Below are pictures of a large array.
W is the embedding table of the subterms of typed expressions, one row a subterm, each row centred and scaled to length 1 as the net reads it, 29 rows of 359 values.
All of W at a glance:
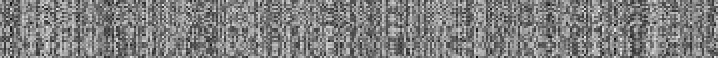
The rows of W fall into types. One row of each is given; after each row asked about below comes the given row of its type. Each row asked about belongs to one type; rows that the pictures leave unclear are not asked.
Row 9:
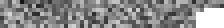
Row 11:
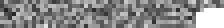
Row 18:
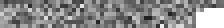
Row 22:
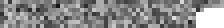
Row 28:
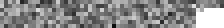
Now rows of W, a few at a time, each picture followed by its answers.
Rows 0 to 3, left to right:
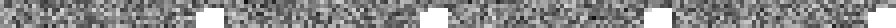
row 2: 11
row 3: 9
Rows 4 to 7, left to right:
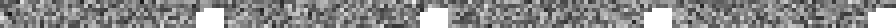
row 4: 11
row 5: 11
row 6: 18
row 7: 9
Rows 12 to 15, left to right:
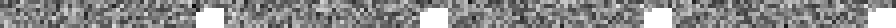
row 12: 11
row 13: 22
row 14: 28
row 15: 28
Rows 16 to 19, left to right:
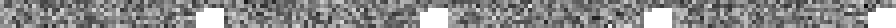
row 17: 9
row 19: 18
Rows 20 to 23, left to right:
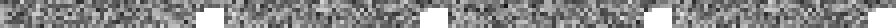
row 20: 18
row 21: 22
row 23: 22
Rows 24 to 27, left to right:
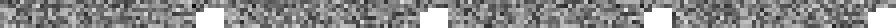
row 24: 18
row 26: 9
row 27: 9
